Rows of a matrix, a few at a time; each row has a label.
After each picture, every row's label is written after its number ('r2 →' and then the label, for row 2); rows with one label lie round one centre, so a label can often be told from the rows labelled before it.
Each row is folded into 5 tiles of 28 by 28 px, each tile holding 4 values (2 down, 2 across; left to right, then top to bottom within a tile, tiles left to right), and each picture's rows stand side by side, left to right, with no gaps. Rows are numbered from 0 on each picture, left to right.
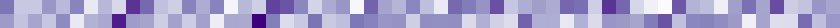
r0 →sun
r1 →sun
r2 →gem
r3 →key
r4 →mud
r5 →key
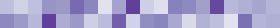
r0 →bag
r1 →key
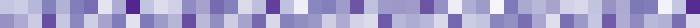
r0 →bag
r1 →bag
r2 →key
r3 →gem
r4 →bag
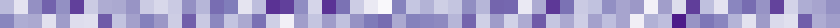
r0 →key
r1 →bag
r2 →mud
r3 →bag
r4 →sun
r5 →key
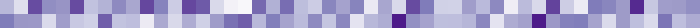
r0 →key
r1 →mud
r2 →sun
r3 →sun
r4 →key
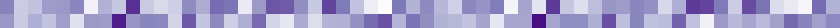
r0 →sun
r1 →bag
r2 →mud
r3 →sun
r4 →bag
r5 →mud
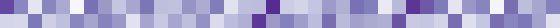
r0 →gem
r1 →sun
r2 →bag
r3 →gem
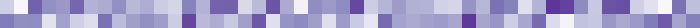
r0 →key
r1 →bag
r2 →key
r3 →bag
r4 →mud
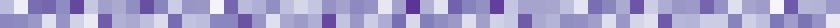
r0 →key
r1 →gem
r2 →bag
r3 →key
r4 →key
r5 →gem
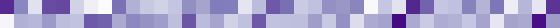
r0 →mud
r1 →bag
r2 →sun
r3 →sun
